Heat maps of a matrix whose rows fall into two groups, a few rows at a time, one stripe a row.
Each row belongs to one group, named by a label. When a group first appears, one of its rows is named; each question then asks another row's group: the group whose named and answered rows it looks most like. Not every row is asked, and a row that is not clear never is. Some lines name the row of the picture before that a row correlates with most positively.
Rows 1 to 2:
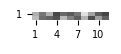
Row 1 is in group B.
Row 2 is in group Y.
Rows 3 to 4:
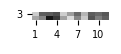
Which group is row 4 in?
Y
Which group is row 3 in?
Y
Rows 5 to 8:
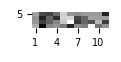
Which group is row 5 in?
Y
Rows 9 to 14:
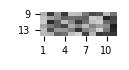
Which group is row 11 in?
B
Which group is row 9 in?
Y
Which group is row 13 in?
B
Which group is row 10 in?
B
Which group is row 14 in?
Y
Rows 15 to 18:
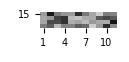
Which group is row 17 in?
Y
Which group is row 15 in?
B
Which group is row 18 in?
B
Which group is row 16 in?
Y
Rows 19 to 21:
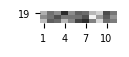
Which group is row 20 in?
B
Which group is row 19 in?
B
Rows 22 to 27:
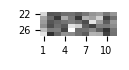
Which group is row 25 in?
Y
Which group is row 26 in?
Y
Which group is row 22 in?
B
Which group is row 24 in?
B
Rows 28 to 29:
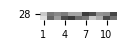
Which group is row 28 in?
Y
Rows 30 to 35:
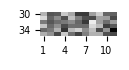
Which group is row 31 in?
Y
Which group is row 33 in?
B
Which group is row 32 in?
B
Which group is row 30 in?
B
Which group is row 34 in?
Y
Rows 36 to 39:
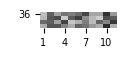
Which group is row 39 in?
B
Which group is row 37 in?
B
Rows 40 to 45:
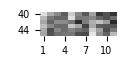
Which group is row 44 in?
B
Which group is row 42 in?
B
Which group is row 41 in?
Y
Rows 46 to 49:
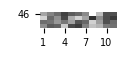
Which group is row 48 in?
B
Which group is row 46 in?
B
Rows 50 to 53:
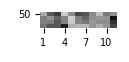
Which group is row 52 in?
Y
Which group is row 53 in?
Y
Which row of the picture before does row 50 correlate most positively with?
49
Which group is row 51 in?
Y
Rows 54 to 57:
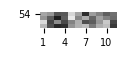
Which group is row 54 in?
Y
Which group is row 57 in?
Y
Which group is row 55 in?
Y
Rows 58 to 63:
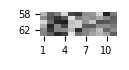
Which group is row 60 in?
Y
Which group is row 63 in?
Y
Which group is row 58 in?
B
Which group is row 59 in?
Y
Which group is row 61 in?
Y
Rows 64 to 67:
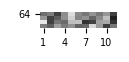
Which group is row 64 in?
Y
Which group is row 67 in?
B
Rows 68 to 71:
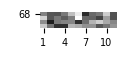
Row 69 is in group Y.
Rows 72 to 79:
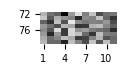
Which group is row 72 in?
Y
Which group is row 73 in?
B
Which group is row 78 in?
B
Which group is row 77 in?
Y
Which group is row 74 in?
Y
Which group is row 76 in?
Y
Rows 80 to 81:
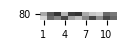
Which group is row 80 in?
B
